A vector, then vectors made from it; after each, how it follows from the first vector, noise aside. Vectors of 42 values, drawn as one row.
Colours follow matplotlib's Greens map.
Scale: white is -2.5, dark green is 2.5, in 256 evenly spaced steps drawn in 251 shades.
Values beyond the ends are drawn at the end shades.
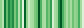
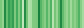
shrunk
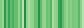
shrunk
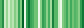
negated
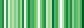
negated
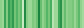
shrunk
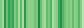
shrunk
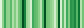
reversed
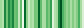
copied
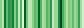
copied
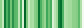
copied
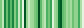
copied
